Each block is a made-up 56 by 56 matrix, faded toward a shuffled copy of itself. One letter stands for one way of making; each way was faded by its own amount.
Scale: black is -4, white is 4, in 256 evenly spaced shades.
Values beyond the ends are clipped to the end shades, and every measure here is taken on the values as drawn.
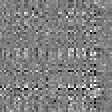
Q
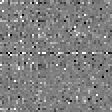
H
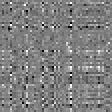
Q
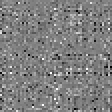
H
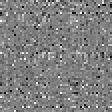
H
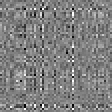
Q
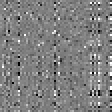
Q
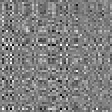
Q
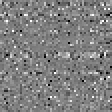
H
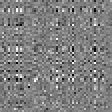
Q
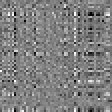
Q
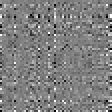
Q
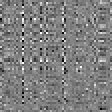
Q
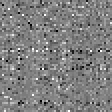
H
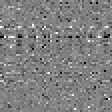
H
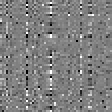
Q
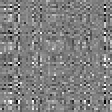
Q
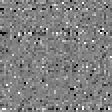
H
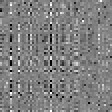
Q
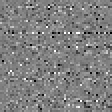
H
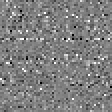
H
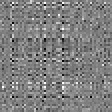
Q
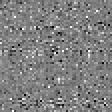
H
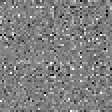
H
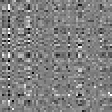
Q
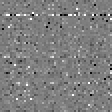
H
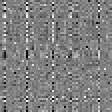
Q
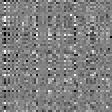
Q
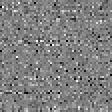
H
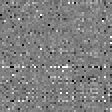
H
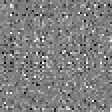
H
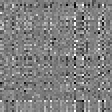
Q
